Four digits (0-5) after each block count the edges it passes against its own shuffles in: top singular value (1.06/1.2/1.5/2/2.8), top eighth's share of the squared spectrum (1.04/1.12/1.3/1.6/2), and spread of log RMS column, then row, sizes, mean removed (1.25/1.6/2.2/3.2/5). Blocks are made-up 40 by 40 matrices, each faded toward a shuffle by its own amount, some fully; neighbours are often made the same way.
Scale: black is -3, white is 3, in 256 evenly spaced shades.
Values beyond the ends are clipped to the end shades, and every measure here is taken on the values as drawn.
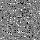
3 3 1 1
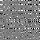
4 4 1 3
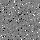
1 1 0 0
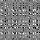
4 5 3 3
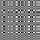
5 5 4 4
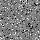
0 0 0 0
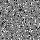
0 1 0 0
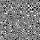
3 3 1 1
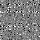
3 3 1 2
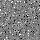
0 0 0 0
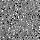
2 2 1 0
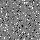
0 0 0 0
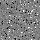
0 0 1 0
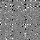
2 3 2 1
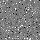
1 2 0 0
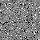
0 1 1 1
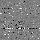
3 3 0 2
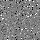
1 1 0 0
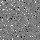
1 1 0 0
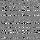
2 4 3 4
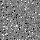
1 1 1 0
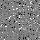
3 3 1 1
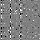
4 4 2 1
